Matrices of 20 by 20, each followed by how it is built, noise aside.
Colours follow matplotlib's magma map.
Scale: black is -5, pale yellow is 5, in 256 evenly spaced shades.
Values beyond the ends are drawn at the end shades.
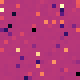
sparse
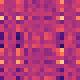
low rank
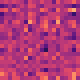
low rank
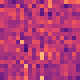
low rank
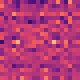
low rank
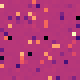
sparse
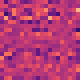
low rank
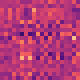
low rank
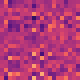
low rank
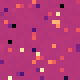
sparse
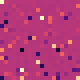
sparse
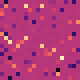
sparse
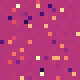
sparse
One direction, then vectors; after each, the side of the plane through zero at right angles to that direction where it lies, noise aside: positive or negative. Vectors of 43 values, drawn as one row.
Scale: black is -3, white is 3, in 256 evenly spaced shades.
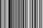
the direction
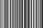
negative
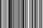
positive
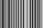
positive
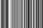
negative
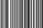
negative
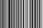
positive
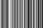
negative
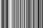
negative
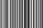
negative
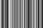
negative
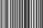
negative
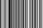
positive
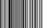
positive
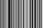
positive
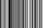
positive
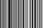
positive
